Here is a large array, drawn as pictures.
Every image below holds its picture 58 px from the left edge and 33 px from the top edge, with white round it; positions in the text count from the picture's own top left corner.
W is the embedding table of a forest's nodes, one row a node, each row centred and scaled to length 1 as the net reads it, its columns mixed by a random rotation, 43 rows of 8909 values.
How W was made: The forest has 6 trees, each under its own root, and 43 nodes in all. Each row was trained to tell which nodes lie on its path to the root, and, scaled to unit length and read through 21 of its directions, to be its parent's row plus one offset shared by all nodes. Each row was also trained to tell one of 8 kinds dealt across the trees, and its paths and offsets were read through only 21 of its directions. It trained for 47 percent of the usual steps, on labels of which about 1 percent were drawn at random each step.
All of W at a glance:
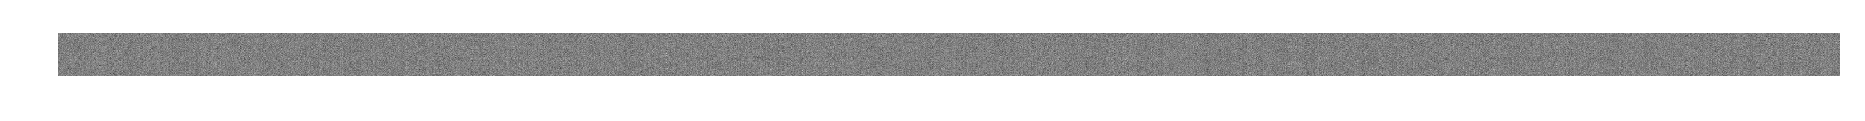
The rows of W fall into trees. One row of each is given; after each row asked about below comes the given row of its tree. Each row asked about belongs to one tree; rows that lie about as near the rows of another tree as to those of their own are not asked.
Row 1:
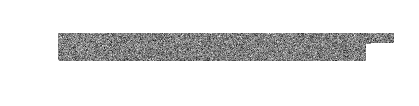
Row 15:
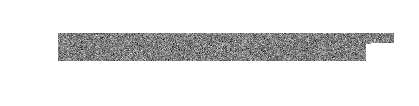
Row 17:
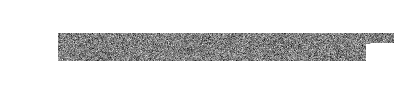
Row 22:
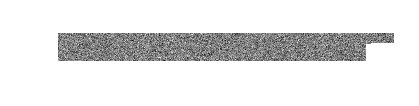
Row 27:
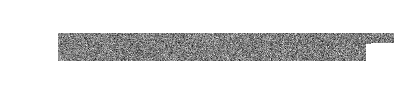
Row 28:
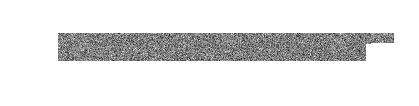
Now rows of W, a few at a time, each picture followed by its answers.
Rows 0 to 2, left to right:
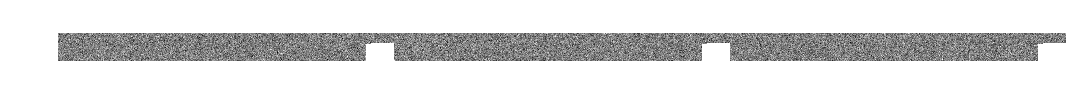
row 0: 28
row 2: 27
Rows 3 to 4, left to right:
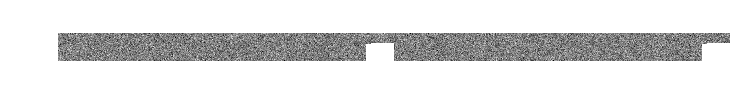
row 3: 27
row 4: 22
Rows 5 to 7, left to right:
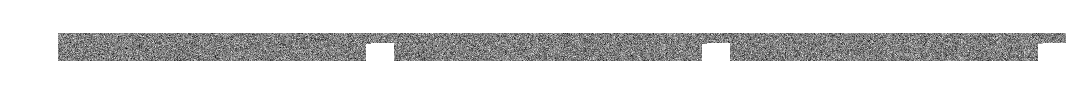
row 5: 15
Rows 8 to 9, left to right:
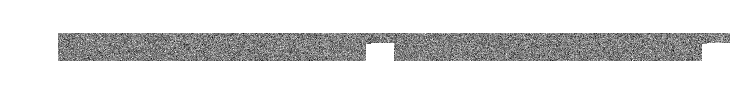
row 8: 1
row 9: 28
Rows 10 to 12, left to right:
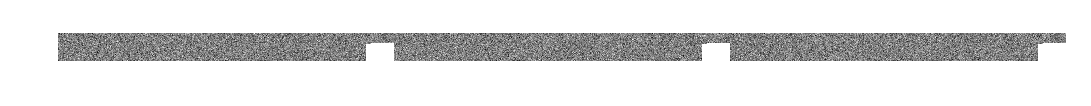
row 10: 22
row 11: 27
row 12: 22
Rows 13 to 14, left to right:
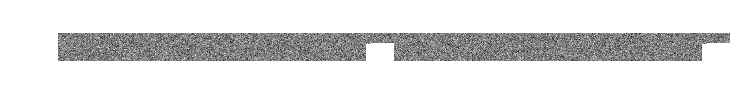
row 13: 17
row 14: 17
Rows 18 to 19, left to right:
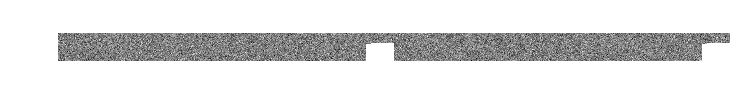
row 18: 17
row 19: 1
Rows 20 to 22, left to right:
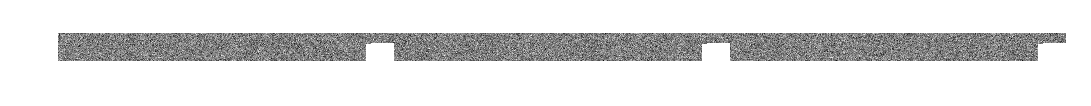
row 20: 28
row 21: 27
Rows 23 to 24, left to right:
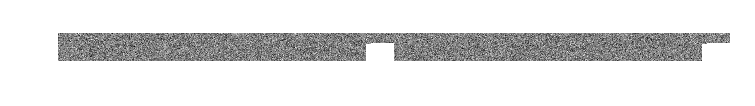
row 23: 27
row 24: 15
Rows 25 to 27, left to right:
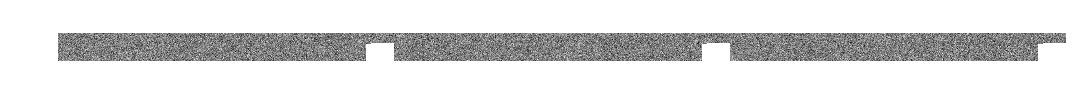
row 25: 15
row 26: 15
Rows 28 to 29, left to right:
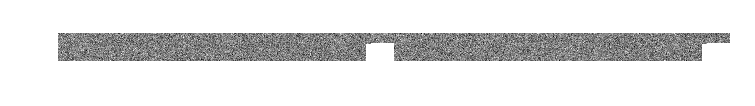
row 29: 17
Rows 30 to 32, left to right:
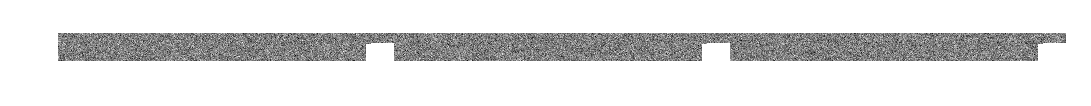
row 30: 17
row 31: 17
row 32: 27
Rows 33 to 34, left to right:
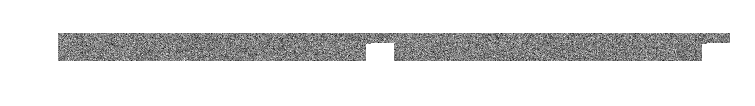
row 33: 17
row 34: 22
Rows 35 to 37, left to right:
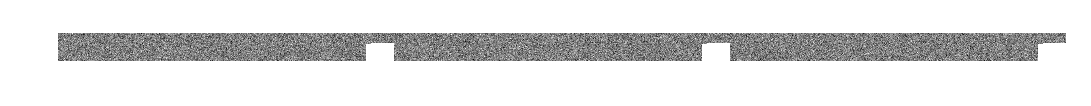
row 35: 22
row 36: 28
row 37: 17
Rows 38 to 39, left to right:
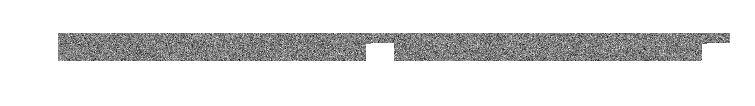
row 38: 27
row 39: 1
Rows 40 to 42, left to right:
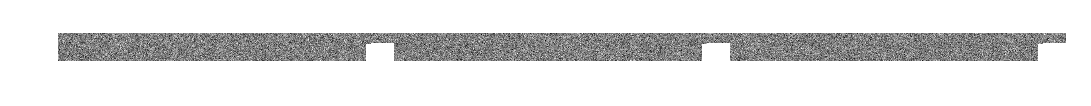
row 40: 15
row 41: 27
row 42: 28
